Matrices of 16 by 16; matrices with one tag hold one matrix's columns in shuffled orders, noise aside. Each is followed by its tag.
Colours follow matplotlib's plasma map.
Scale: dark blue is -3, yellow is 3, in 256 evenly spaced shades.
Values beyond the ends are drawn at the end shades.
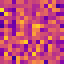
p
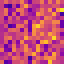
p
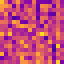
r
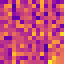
r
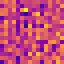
p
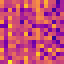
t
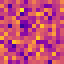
p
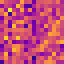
p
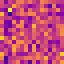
p
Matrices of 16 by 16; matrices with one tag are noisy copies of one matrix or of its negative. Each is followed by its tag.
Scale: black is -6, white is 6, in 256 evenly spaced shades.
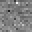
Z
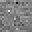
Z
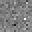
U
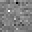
Z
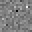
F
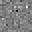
F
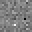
U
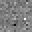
U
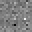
U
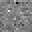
Z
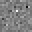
F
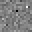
F
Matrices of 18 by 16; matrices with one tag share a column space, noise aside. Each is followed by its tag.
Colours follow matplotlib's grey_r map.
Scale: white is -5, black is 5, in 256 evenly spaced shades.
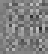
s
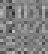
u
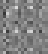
u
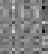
u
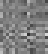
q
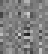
q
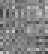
u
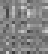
u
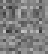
u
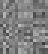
q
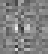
s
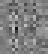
s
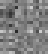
u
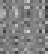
u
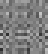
q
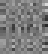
s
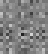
q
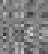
q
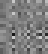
q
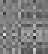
q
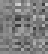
s
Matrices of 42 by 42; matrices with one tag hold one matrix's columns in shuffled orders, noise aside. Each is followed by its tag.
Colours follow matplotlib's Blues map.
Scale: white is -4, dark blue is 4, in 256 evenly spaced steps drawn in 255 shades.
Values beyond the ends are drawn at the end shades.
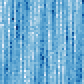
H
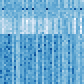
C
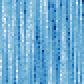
H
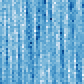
H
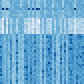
C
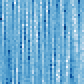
H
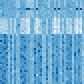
C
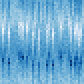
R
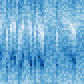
R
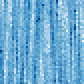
H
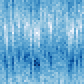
R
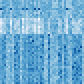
C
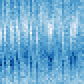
R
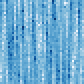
H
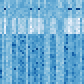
C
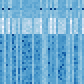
C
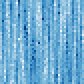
H
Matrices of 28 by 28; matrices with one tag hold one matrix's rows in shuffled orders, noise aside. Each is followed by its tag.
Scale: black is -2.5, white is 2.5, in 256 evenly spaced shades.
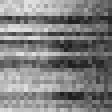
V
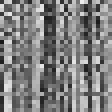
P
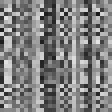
P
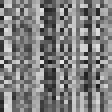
P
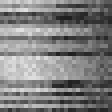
V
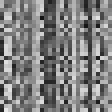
P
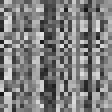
P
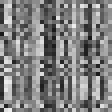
P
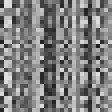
P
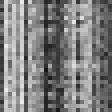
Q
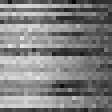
V
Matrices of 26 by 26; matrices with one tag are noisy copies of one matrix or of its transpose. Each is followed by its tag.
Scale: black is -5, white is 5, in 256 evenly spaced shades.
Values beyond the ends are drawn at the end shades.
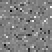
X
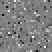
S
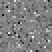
S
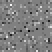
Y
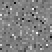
S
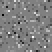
S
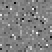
S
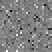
X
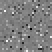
Y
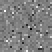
Y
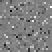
X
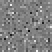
Y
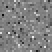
S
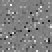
Y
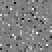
S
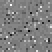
Y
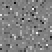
S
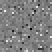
Y
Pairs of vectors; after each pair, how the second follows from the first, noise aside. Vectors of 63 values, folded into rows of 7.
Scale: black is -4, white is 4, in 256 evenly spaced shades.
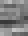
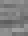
shrunk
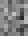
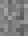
shrunk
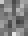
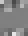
partly zeroed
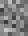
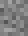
shrunk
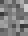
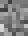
reversed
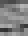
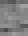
shrunk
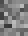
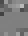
partly zeroed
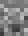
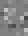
partly zeroed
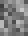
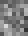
reversed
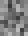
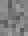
shrunk
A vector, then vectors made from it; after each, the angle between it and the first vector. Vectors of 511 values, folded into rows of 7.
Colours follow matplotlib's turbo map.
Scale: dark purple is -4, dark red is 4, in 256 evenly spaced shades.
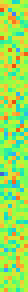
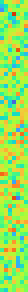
nearly opposite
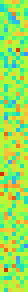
nearly opposite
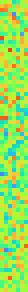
nearly parallel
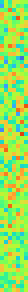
partly opposed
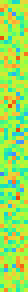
nearly parallel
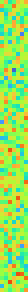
orthogonal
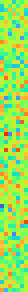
partly opposed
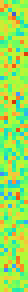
nearly parallel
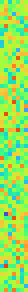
partly aligned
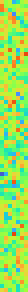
nearly parallel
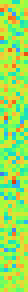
nearly parallel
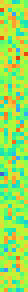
nearly parallel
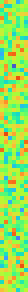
orthogonal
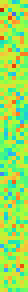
nearly parallel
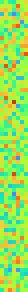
partly aligned
